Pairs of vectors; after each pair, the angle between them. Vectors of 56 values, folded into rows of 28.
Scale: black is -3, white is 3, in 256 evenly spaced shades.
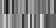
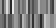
nearly opposite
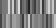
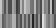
partly opposed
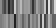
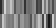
partly opposed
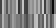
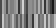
nearly parallel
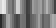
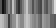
nearly opposite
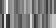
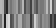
nearly opposite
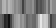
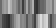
nearly parallel
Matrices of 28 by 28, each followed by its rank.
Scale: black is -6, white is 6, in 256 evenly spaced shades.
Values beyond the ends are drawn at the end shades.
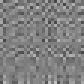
three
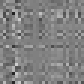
three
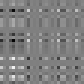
one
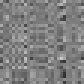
three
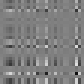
one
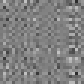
three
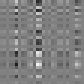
one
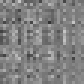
three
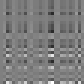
one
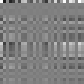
one
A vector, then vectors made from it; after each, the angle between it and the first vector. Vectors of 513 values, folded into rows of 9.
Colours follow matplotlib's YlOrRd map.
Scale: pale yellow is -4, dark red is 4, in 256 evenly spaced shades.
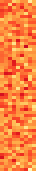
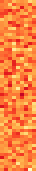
nearly parallel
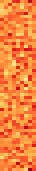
nearly opposite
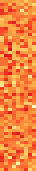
partly aligned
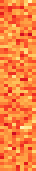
partly aligned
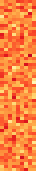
orthogonal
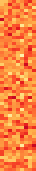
partly opposed
